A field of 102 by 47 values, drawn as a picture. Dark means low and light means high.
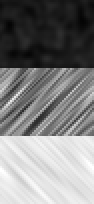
It is made of 3 by 1 panels. Panel 1,1: very low, blotchy, faint in contrast. Panel 2,1: middling, slanting up to the right, strong in contrast. Panel 3,1: very high, slanting down to the right, faint in contrast.
